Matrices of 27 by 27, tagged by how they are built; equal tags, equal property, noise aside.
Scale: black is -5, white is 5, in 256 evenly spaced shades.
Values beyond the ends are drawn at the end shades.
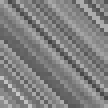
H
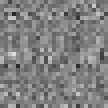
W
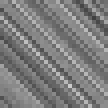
H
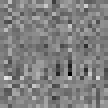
W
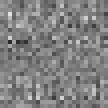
W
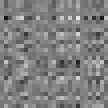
W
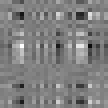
W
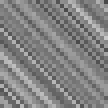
H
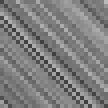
H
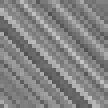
H
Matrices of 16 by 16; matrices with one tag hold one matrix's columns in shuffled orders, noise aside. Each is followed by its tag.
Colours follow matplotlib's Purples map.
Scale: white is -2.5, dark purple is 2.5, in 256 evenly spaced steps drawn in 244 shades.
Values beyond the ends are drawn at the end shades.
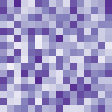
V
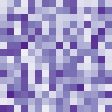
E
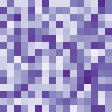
E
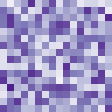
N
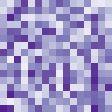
E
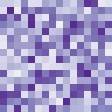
N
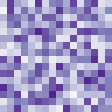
V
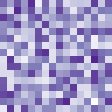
V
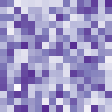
E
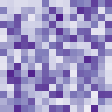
E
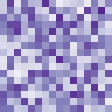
N
